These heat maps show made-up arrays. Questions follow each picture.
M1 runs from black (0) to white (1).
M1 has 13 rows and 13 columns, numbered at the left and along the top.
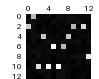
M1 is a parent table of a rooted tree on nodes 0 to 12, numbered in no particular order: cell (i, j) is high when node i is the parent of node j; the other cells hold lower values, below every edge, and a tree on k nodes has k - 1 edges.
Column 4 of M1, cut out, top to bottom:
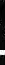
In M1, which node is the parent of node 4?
10
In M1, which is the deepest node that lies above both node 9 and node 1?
2
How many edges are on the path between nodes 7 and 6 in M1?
1
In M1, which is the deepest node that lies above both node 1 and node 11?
2
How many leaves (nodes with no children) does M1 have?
7
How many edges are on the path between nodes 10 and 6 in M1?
1
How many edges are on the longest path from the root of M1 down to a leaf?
3
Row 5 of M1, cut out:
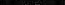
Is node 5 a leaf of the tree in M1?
yes
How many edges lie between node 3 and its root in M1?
2
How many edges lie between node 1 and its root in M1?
3
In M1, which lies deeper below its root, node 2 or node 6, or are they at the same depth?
the same depth
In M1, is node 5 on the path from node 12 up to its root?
no
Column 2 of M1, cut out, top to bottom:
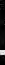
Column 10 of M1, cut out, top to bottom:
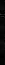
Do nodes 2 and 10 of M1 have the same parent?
no
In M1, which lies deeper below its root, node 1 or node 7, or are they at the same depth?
node 1
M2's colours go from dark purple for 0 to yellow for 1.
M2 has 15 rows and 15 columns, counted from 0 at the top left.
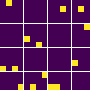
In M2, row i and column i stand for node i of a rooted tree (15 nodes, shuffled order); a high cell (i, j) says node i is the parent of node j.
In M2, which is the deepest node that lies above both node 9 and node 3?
14
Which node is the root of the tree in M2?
11
